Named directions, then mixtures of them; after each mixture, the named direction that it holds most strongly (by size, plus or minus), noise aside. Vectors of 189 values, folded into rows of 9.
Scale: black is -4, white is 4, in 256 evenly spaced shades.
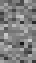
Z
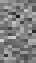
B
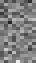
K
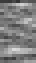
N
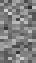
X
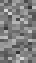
X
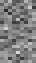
X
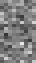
Z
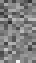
K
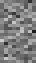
B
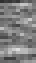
N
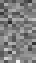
K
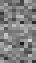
Z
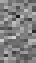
B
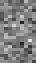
Z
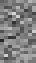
B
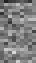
K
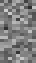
X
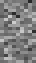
B
